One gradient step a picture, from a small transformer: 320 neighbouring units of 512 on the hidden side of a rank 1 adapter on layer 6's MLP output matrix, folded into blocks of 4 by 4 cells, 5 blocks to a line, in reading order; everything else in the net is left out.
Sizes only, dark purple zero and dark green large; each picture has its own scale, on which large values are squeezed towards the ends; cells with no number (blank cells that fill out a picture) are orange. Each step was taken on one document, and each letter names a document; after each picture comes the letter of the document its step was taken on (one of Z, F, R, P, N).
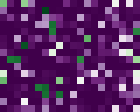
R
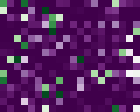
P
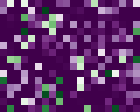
P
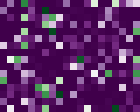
P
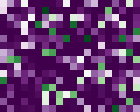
R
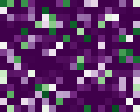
R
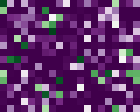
P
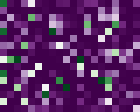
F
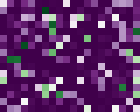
R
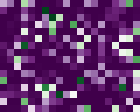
R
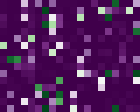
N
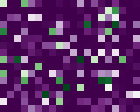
F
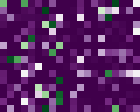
N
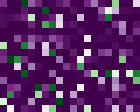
N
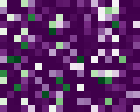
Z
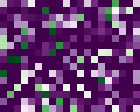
F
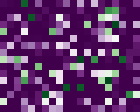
F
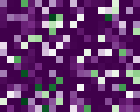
N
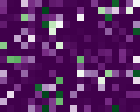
N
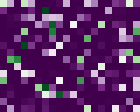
R
